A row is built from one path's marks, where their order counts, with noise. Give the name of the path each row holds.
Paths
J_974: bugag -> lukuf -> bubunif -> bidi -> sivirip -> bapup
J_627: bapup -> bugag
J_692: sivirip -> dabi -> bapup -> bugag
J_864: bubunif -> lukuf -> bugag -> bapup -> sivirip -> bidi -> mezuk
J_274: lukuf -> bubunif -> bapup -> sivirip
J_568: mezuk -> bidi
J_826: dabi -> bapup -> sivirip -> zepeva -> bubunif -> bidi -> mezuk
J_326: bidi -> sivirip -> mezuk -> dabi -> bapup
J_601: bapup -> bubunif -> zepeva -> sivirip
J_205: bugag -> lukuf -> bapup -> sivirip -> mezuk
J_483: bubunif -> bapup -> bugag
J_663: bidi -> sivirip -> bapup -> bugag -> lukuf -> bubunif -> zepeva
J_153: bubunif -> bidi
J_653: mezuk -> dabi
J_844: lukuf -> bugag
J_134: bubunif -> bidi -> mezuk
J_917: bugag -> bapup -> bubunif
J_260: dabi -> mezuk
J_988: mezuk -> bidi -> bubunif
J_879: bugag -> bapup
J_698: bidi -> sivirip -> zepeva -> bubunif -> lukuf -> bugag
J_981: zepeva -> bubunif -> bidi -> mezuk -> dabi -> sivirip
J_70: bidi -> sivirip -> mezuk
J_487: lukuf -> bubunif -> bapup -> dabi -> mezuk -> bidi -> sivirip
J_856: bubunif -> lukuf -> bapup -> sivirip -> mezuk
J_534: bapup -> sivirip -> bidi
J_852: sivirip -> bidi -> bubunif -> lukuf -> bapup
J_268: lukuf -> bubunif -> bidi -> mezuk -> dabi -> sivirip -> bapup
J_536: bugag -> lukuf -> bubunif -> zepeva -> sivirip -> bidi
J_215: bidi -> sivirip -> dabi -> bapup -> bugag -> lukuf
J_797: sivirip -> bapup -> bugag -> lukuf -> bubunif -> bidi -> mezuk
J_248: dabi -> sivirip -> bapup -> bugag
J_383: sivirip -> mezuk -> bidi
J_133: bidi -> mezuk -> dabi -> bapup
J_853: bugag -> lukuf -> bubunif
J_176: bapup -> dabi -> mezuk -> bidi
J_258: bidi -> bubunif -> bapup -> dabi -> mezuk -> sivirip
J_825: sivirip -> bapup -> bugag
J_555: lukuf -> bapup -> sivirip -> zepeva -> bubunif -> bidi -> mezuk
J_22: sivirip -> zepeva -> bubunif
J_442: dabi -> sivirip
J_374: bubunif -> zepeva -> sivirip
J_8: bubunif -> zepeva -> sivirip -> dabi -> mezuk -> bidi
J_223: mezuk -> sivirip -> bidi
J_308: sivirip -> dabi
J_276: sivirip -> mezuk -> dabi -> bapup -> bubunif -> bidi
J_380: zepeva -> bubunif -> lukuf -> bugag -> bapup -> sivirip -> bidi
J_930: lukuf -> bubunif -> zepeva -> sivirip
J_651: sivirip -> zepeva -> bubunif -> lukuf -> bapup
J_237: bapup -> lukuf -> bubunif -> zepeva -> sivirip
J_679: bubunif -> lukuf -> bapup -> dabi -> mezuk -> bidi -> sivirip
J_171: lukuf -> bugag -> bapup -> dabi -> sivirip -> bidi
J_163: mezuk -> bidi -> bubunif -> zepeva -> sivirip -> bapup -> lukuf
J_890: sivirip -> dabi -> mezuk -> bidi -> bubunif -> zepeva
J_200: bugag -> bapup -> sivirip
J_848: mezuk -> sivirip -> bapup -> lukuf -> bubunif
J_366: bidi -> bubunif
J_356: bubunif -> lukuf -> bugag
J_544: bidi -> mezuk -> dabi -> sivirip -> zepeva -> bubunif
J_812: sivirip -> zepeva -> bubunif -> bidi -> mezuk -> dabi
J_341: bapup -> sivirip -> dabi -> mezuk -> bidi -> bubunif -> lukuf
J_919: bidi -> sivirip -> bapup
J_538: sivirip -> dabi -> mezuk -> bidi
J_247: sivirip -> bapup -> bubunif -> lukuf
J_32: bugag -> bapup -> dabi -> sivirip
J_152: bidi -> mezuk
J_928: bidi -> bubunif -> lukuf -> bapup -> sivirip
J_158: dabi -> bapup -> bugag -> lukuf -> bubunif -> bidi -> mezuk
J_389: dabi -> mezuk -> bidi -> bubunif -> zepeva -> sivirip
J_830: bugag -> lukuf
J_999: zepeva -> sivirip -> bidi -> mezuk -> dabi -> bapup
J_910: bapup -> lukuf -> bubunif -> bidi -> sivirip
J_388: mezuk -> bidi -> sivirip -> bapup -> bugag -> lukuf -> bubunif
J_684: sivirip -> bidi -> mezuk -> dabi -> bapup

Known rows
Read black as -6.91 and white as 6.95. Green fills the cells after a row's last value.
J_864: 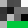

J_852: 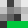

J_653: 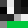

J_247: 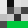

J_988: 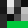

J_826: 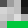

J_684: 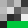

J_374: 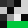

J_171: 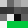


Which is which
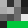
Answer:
J_276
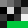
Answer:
J_223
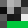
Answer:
J_388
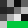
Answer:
J_380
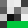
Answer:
J_326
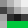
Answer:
J_928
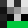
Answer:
J_134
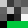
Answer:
J_383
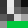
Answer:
J_389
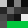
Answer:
J_848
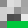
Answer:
J_215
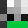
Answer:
J_366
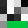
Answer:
J_133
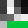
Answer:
J_260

